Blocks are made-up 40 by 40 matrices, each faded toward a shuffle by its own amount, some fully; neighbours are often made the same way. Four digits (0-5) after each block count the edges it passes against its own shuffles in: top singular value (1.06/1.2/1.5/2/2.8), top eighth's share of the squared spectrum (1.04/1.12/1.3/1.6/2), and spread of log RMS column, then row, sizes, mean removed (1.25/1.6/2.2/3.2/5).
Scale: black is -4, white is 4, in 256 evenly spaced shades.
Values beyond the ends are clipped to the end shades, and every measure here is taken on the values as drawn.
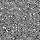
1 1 0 1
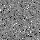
0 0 0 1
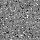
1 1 0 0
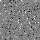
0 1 0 0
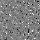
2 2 1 1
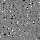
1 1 0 0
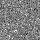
0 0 0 0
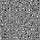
3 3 1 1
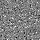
0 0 0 0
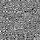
3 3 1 1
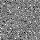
2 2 0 0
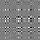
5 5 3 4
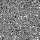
1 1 0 0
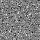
1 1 0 0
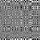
4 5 3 3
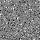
0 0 0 0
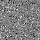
0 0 0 0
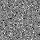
1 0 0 0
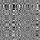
4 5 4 3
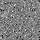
1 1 0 0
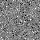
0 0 0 0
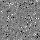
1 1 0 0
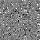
3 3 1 1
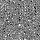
1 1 1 0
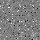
2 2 0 0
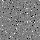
1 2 1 0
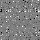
3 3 1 1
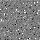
0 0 0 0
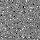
1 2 0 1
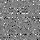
3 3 1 2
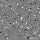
0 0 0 0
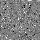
1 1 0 0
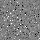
0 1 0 0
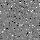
2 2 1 1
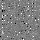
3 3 1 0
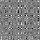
4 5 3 2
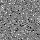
2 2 0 0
